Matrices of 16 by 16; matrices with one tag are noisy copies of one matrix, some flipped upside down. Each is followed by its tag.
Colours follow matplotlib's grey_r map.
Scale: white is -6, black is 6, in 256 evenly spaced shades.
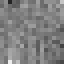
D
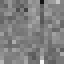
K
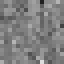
K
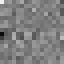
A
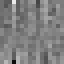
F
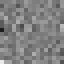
A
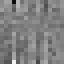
F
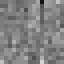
K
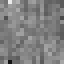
D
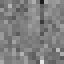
K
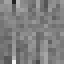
F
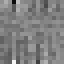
F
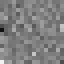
A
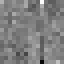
K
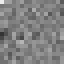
A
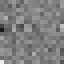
A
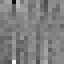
F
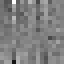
F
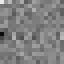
A
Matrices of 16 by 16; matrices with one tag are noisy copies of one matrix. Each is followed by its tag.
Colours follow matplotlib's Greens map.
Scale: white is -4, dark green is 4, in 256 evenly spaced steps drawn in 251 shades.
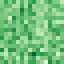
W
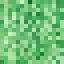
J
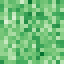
J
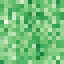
J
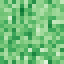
W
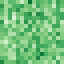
J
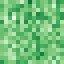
J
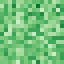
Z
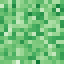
Z
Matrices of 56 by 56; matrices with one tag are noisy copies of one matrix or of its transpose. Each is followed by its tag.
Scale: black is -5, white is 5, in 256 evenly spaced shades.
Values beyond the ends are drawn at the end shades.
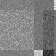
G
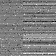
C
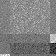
G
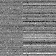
C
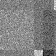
G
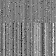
C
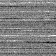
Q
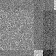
G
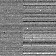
C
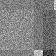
G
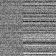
C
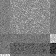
G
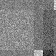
G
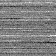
Q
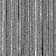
Q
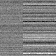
C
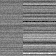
C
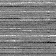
Q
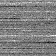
Q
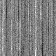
Q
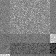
G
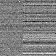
C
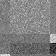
G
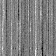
Q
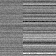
C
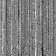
Q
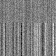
C
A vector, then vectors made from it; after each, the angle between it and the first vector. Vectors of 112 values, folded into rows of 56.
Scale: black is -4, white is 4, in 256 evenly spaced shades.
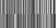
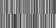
orthogonal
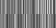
nearly parallel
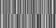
partly aligned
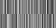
partly opposed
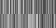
partly opposed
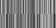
nearly parallel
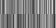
nearly parallel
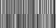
nearly parallel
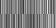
partly aligned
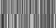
partly opposed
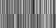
nearly parallel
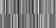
partly aligned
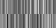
partly aligned
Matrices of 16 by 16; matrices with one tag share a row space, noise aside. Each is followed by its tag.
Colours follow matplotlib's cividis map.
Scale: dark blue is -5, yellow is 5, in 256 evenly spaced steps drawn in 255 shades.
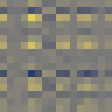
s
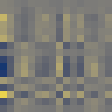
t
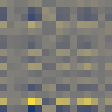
s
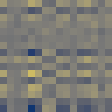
s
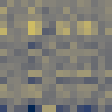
s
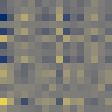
t
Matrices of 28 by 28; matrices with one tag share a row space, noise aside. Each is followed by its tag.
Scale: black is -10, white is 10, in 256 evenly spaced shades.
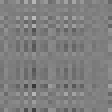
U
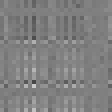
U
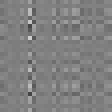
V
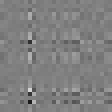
V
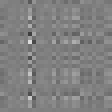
V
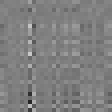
V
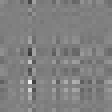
V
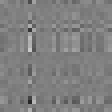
V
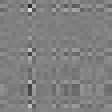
V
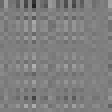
U
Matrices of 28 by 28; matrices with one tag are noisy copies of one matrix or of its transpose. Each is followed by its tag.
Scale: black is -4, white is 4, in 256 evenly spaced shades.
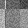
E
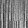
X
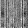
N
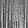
X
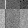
E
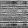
N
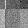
E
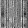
N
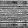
N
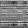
N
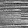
X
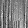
X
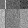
E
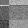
E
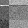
E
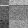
E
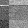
E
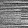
X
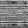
N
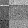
E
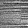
X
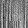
X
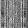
N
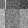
E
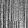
X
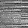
X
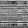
N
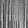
X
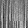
X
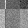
E
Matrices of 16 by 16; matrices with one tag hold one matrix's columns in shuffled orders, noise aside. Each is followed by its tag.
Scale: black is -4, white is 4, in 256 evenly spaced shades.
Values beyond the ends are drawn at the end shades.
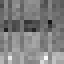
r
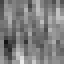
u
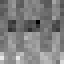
r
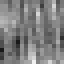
u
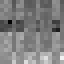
r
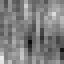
u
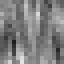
u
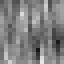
u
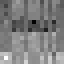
r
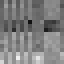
r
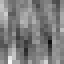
u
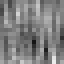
u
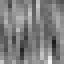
u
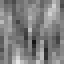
u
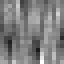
u
